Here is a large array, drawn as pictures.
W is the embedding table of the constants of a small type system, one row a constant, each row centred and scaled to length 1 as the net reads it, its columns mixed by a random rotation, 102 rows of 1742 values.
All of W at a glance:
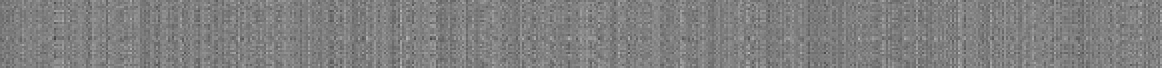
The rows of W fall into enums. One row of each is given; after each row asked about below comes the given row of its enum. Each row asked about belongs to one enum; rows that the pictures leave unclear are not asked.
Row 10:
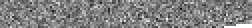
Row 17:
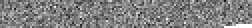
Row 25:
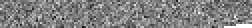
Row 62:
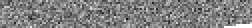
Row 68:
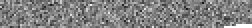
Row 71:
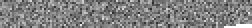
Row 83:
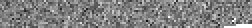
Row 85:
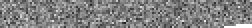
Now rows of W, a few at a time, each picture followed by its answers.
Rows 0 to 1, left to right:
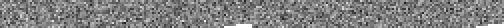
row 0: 85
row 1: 62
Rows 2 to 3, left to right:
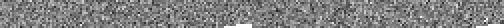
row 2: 71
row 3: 83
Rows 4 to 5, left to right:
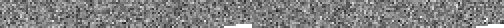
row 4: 85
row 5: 83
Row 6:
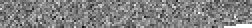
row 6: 25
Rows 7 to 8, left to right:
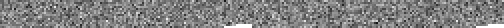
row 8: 85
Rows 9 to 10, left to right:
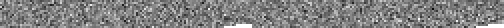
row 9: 68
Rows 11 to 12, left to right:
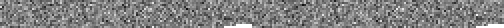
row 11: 68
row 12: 68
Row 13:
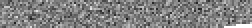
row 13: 62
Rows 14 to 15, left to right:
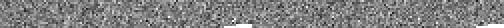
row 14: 83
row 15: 17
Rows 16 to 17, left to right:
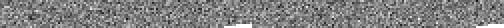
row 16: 62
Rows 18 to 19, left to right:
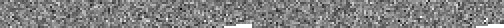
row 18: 10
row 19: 83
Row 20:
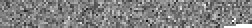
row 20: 83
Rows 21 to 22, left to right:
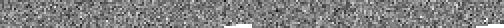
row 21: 17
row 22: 83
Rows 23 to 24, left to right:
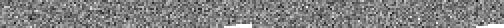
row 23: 62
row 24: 17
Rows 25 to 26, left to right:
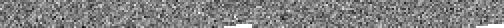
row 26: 62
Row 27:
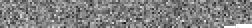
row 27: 85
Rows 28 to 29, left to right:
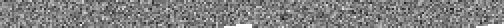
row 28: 71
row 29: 62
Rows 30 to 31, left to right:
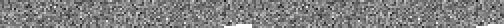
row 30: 17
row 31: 17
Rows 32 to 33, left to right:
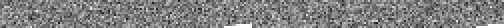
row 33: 85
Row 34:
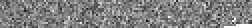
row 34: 83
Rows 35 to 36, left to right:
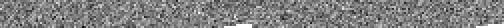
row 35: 25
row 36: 62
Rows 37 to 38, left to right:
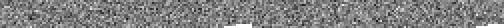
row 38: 68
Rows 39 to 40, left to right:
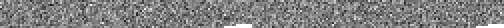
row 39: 68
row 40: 71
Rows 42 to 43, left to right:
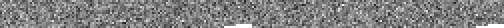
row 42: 85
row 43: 68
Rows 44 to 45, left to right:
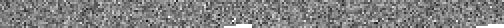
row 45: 85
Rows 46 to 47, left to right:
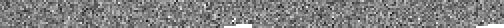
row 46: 83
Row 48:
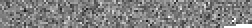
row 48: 83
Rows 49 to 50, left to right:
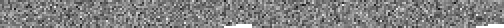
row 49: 17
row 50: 68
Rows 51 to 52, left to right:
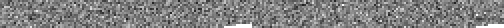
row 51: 62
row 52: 68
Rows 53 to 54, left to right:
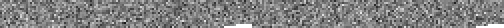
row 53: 85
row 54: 68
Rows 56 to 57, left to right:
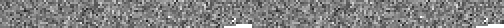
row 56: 83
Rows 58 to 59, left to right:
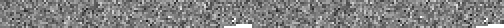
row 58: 83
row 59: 83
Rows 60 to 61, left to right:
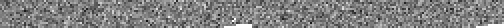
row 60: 83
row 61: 62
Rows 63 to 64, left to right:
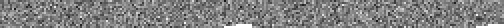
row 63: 17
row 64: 68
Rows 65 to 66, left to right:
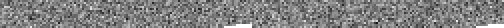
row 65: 62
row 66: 85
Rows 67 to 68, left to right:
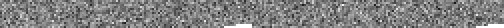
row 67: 85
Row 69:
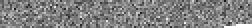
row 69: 17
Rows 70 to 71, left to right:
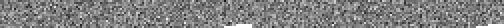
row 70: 17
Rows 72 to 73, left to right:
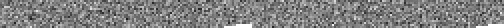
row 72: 62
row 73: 71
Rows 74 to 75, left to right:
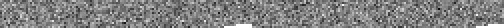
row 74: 85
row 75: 68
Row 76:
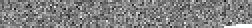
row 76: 17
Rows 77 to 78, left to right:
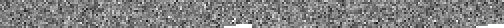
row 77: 83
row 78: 85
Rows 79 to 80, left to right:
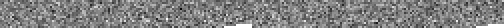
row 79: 10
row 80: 85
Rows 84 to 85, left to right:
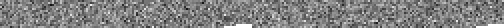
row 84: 68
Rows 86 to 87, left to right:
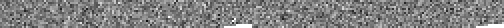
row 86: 83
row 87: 62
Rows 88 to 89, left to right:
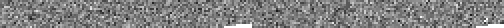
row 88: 62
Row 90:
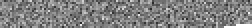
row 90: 71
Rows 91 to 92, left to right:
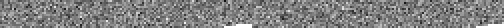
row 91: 17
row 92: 62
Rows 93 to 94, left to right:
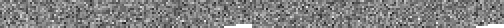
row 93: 85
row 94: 17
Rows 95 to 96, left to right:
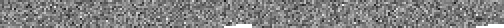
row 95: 17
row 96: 68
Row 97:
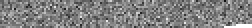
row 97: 17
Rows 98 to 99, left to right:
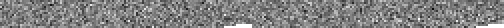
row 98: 68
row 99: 10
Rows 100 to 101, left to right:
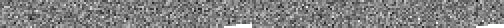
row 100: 62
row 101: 17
